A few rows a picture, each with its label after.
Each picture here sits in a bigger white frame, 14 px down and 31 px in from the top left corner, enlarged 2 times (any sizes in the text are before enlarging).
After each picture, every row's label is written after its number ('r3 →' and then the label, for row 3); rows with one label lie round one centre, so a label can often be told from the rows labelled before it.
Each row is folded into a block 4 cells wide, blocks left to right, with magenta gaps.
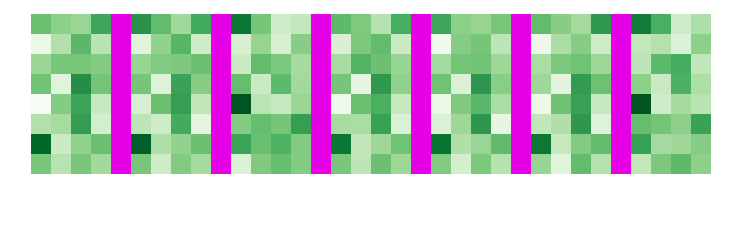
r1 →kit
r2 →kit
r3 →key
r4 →kit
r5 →kit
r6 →kit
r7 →key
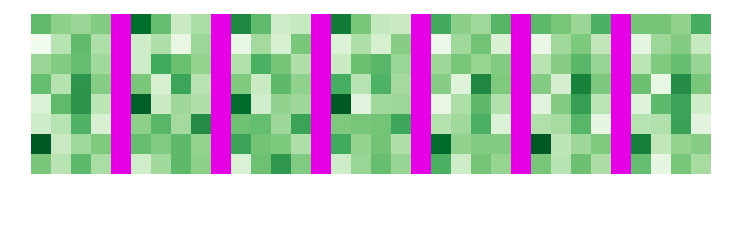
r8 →kit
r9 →key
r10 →key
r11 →key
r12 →kit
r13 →kit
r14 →kit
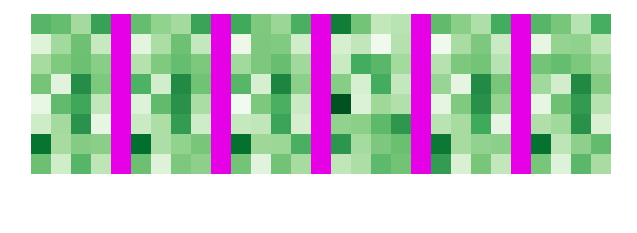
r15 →kit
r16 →kit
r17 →kit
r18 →key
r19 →kit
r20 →kit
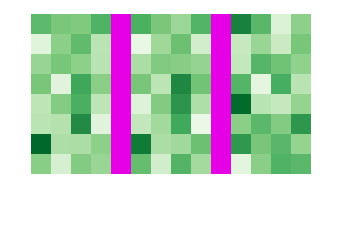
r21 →kit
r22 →kit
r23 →key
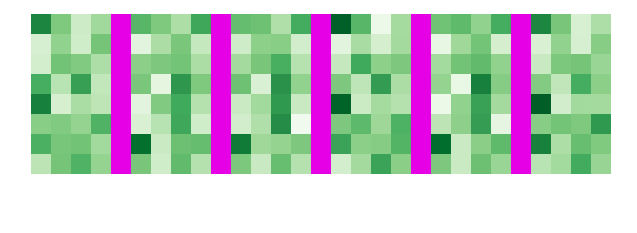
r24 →key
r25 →kit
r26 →kit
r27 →key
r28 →kit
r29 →key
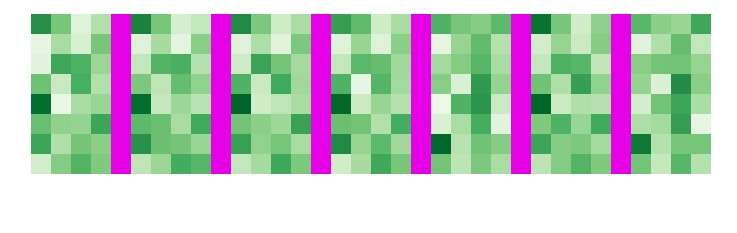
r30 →key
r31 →key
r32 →key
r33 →key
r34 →kit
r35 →key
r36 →kit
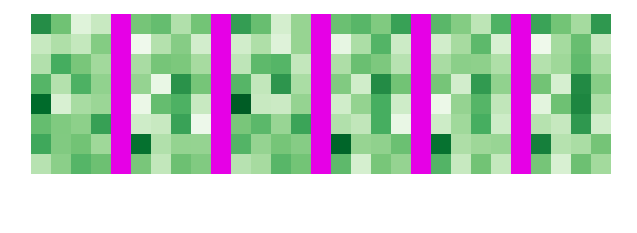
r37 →key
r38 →kit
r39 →key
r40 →kit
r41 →kit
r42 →kit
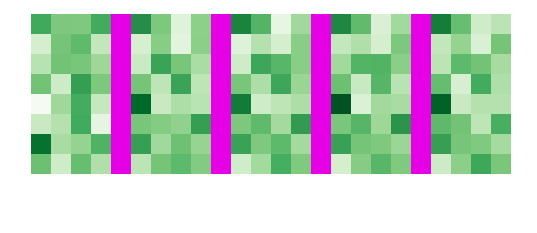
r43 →kit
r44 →key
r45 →key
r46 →key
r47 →key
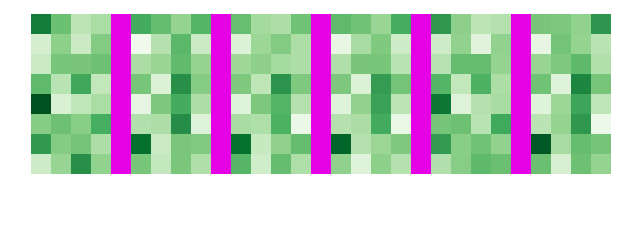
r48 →key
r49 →kit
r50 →kit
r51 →kit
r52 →key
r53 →kit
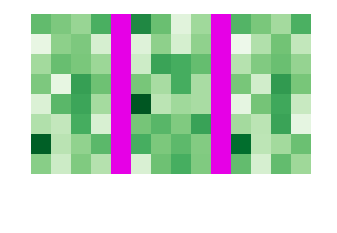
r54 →kit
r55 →key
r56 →kit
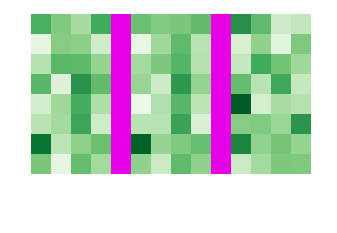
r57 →kit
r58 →kit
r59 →key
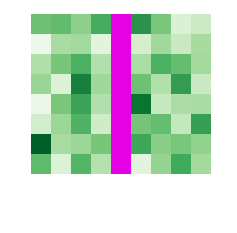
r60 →kit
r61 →key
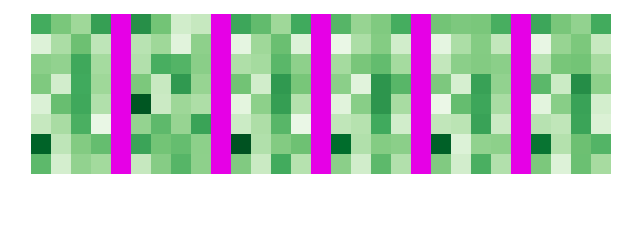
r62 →kit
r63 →key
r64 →kit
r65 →kit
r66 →kit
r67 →kit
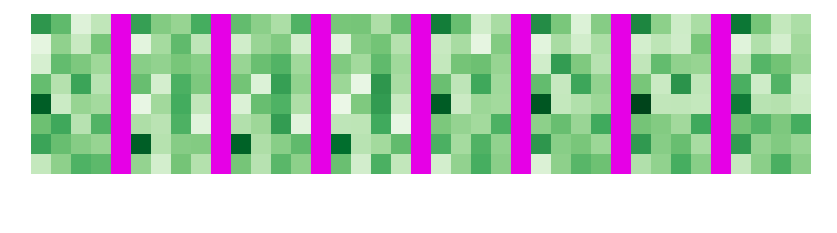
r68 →key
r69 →kit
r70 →kit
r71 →kit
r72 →key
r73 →key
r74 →key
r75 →key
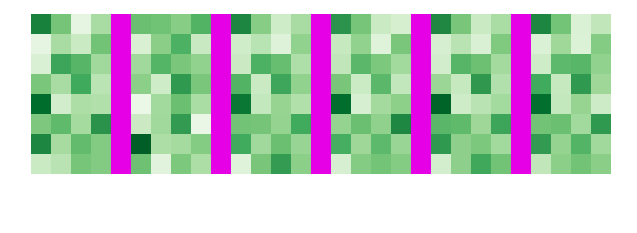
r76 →key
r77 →kit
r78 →key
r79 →key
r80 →key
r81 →key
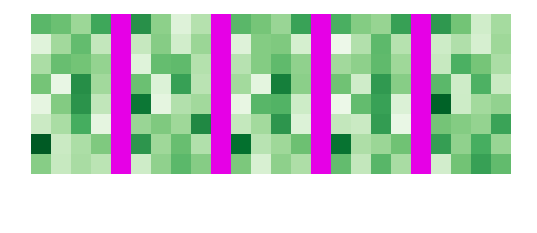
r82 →kit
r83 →key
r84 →kit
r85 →kit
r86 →key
